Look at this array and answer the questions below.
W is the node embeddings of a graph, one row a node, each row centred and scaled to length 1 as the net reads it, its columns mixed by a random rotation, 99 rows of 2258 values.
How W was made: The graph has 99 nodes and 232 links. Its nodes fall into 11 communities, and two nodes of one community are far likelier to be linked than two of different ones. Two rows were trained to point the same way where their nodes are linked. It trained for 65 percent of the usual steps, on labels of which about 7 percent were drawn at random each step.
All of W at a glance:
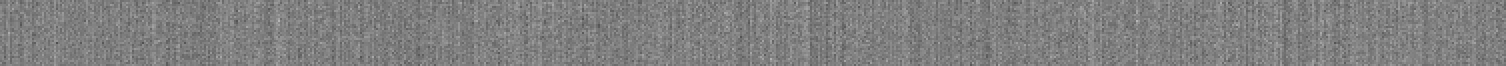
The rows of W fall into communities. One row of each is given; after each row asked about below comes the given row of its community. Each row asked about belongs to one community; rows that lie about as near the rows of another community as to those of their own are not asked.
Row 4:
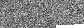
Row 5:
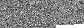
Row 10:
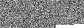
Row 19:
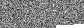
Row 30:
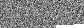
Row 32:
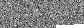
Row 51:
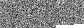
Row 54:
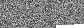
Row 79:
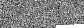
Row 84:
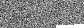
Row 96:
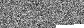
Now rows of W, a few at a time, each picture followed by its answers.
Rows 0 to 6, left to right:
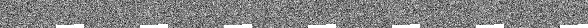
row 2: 4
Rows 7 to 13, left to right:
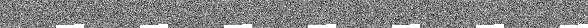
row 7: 10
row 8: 5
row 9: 84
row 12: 5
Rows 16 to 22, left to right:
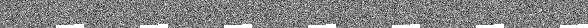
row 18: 79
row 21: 96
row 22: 32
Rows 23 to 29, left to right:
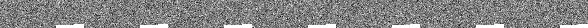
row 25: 84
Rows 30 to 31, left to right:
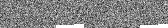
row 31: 79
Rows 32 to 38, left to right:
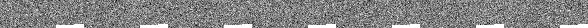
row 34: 5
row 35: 32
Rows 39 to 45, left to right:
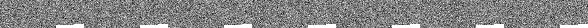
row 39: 19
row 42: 30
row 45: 51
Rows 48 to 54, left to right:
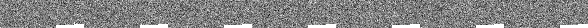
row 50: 10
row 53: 84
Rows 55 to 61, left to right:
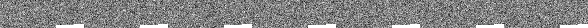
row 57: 4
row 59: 4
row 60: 51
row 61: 54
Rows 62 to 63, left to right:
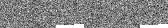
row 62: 5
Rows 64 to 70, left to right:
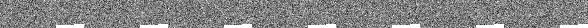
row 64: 84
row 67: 84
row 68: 30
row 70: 4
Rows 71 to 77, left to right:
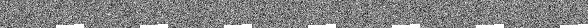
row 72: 4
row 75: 30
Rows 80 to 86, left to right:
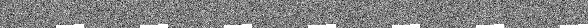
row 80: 19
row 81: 10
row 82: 96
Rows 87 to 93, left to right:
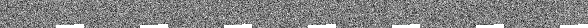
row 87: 5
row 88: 51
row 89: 54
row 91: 32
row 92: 79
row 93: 10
